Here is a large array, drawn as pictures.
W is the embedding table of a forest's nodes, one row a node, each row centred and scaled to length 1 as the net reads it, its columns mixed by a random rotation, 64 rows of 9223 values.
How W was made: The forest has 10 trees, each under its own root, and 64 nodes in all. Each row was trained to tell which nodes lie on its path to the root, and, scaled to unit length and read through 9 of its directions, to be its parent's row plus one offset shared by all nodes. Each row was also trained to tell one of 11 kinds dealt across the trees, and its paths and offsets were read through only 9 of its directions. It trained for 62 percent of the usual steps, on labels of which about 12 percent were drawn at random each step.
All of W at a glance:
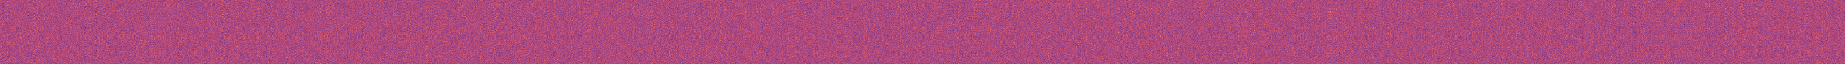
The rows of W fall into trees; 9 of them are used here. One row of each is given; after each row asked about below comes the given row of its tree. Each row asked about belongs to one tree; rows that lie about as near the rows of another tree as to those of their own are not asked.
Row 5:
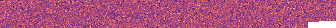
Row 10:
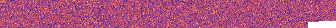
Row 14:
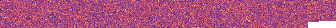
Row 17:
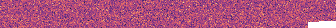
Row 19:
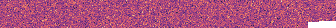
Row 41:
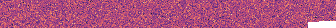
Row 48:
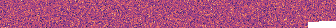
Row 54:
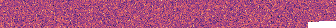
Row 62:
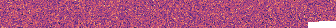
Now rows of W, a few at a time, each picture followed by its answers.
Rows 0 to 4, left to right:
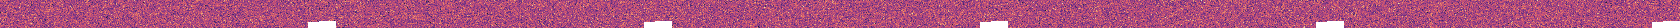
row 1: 41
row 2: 48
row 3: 10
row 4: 10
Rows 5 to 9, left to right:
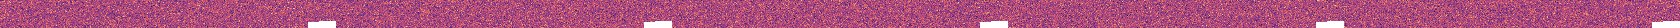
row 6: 10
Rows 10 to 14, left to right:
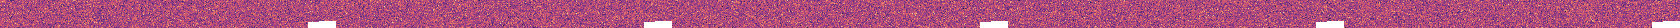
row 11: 48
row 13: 10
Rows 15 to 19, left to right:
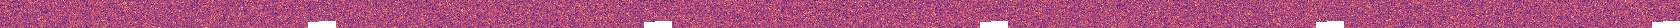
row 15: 48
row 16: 54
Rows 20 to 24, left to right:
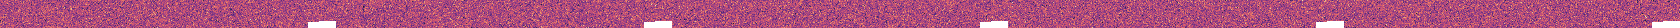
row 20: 54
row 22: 62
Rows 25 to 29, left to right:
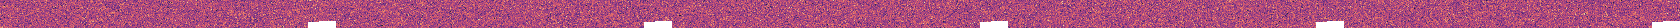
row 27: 54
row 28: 10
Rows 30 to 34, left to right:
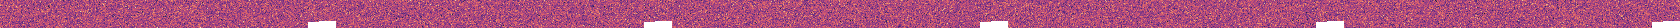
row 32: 62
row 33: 54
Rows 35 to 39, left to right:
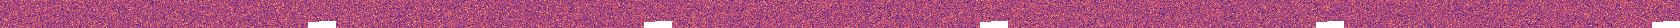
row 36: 48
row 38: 19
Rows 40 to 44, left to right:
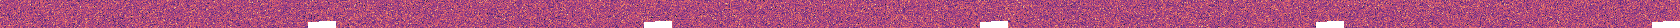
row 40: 54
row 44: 5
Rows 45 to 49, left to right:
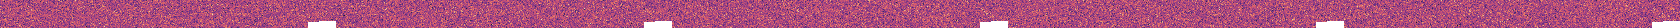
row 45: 48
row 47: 54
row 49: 54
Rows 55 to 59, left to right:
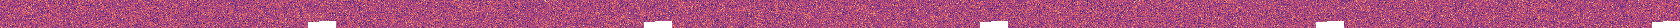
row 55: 48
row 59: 41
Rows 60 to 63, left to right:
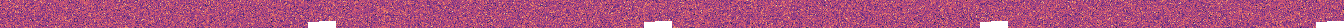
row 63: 48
